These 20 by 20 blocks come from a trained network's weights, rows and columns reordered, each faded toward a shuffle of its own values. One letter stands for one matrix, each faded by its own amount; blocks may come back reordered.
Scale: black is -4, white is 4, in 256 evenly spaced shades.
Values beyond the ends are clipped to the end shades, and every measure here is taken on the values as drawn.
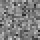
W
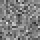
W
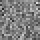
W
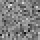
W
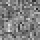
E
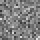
W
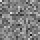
E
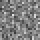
W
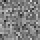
E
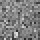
E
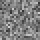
W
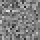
E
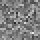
W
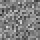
W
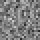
W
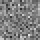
W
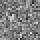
W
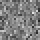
W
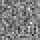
E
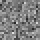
W
